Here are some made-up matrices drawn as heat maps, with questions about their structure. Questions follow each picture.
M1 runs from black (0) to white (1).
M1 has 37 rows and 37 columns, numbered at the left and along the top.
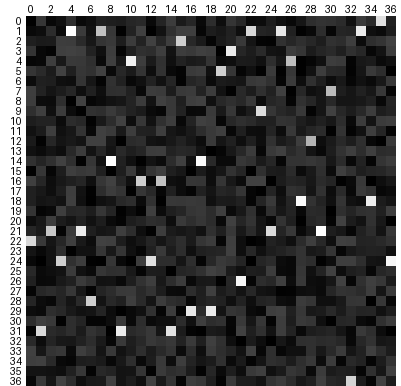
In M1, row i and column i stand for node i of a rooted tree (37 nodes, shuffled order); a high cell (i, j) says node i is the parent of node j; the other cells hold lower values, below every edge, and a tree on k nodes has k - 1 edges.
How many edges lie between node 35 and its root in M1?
4
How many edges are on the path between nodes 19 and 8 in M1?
8
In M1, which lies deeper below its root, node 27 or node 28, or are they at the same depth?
the same depth
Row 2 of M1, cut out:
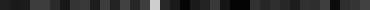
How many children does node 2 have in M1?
1
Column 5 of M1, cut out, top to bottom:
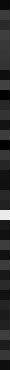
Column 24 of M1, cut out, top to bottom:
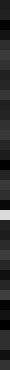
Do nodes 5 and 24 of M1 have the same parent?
yes
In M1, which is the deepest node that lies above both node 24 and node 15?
21
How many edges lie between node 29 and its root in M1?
5
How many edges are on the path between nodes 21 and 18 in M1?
2
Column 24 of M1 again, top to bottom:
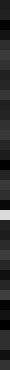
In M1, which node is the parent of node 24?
21
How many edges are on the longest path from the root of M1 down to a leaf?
8
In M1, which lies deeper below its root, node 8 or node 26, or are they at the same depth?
node 26
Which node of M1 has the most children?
1
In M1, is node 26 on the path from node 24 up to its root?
yes
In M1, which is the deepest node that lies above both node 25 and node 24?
1
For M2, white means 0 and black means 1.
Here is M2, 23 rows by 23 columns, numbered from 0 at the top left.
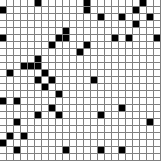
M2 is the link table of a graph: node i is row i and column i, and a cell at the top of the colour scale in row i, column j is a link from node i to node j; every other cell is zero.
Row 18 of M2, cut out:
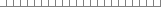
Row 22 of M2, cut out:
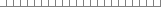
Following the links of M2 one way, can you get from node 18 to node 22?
no
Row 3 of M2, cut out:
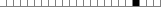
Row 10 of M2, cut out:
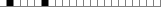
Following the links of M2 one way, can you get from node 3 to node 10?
no
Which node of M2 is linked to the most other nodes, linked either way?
node 5
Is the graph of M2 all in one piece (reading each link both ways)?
yes
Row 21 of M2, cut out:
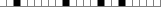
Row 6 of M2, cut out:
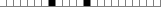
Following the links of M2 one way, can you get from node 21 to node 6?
yes
